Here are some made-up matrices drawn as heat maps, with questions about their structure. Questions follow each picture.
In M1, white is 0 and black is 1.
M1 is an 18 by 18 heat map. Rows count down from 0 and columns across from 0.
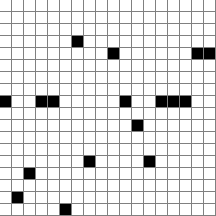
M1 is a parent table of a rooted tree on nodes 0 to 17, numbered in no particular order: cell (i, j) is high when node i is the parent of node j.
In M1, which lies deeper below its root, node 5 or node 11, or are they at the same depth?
node 5
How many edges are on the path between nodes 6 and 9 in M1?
4
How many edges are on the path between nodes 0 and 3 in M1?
2
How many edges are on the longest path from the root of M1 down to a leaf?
3
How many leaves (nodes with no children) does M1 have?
10
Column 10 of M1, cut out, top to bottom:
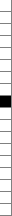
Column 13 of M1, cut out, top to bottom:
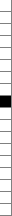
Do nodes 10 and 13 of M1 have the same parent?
yes
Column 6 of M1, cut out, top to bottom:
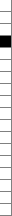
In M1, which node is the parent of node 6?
3
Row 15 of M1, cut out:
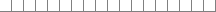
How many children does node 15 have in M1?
0
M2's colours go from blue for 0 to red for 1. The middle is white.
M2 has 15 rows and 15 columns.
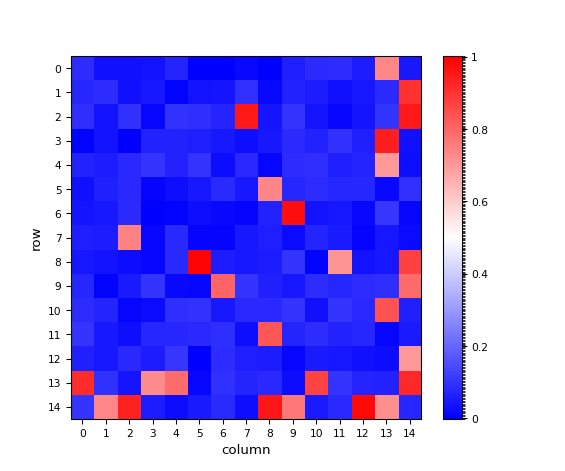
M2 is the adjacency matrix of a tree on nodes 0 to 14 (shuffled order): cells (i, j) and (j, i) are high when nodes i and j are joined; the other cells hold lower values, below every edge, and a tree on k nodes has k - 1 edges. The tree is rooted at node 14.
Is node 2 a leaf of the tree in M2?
no
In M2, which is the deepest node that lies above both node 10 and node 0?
13
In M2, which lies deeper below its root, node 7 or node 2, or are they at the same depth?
node 7
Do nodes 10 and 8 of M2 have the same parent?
no
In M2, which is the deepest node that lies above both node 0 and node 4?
13
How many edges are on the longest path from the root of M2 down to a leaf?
2
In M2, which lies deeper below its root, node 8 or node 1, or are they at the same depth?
the same depth
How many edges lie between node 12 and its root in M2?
1
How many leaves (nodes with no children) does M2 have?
10
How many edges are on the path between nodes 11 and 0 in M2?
4
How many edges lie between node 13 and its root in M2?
1
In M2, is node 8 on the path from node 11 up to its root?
yes
